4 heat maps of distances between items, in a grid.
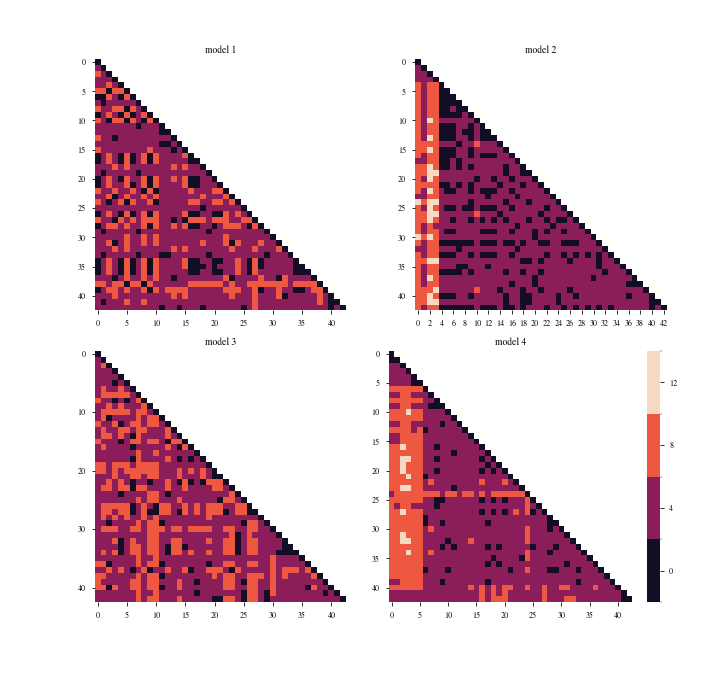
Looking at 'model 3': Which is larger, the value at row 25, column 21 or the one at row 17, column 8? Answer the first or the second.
the second
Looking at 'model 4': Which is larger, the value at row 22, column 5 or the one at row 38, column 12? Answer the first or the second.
the first
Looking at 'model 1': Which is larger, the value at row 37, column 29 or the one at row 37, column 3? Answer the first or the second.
the first
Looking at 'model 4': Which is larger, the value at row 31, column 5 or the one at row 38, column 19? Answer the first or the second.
the first
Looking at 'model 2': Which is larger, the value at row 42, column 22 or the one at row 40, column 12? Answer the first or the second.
the second
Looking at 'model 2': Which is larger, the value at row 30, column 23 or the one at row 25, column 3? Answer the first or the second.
the second
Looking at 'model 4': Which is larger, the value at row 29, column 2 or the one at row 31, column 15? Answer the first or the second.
the first
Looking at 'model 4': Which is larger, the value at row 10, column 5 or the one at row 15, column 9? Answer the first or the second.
the first
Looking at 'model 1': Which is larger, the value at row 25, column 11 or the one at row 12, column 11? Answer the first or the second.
the first
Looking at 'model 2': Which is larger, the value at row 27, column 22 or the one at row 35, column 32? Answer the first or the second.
the second
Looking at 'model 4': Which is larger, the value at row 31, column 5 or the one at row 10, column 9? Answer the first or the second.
the first
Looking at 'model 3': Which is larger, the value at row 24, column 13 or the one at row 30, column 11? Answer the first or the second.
the second
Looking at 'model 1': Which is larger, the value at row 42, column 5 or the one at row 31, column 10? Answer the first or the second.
the second
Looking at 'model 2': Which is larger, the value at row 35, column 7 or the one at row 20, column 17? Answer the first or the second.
the second
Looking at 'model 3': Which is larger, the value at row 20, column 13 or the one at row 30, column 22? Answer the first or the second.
the second
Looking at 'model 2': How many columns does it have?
43
